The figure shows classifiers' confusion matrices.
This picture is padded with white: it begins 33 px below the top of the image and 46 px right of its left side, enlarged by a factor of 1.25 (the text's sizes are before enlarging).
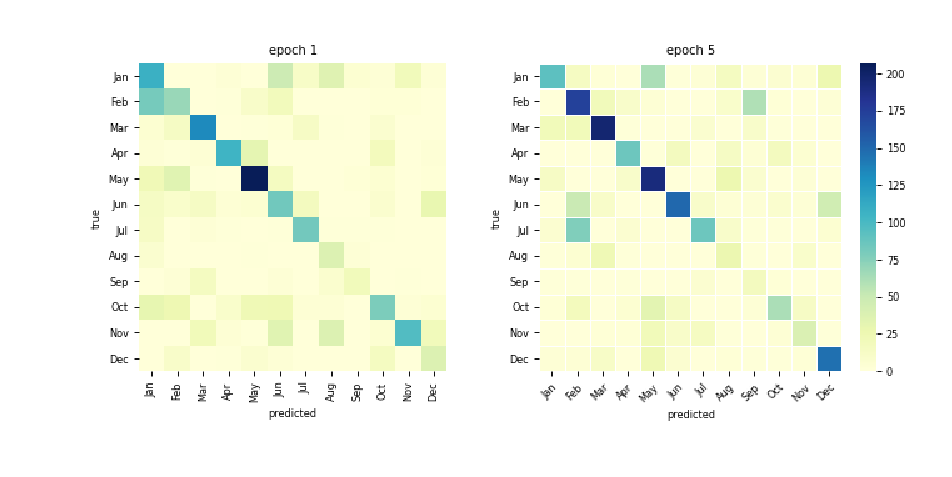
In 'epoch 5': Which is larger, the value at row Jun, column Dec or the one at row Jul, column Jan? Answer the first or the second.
the first
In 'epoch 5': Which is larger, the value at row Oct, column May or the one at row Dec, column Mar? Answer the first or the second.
the first
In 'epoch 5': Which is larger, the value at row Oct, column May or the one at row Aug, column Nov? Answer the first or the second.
the first
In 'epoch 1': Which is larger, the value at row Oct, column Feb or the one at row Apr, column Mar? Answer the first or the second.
the first
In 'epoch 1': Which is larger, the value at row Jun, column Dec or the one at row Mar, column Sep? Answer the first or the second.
the first
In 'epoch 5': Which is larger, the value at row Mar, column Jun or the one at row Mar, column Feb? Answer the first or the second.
the second
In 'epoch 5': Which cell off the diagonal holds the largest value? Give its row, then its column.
Jul, Feb
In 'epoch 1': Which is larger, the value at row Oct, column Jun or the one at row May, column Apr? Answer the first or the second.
the first
